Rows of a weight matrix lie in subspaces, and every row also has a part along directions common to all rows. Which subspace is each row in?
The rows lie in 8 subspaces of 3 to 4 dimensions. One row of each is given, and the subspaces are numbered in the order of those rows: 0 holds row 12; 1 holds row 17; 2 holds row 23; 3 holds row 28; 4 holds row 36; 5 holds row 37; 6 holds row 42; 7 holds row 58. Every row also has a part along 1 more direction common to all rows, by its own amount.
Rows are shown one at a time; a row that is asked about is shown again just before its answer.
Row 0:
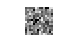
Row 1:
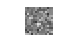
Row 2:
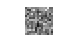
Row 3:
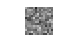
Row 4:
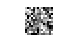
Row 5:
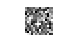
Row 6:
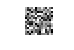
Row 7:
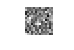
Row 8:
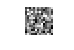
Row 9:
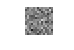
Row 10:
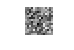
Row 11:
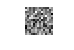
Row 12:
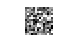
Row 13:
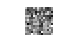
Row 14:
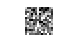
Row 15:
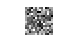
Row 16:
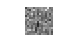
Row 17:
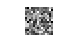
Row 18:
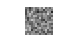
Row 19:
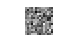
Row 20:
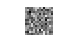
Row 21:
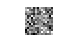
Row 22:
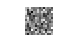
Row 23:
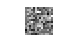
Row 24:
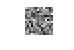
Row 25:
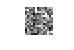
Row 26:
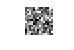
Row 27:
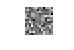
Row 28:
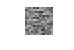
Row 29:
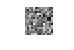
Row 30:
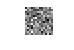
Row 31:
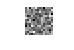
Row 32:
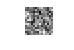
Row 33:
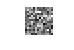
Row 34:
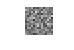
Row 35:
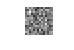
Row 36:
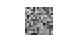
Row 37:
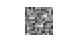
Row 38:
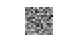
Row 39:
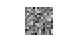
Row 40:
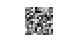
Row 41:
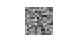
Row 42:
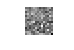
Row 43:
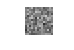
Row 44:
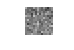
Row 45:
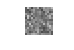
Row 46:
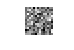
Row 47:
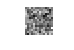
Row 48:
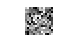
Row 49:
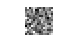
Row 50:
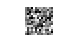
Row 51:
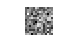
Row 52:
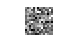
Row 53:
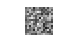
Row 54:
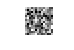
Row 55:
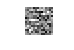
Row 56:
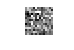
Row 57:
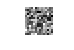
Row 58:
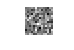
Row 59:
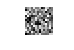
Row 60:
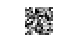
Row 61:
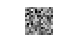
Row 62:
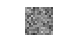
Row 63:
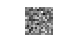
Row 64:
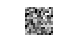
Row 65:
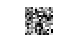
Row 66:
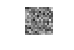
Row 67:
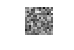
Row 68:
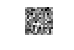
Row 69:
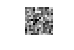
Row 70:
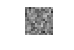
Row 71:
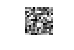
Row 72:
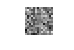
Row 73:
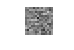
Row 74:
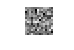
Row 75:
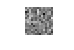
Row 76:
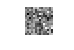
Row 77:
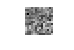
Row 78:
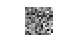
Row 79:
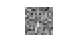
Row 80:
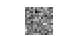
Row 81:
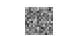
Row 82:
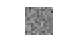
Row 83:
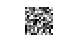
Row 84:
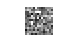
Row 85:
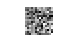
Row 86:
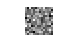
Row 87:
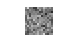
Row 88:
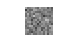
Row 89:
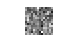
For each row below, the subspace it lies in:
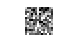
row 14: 7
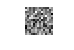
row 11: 2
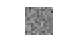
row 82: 5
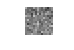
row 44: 7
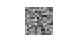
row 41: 3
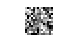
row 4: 4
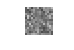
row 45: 4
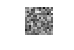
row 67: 5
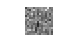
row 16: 7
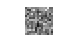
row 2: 7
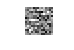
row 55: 3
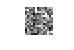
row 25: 4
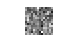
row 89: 7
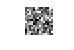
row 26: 2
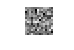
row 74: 0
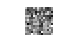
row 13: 7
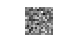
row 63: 3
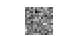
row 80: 0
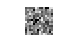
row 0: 2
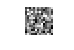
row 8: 5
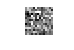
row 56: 6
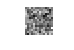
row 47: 5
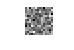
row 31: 1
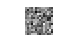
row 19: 0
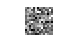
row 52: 2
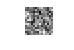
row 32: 6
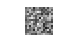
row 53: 4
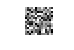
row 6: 3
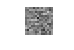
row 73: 3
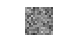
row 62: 4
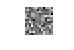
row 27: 1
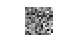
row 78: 6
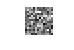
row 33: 6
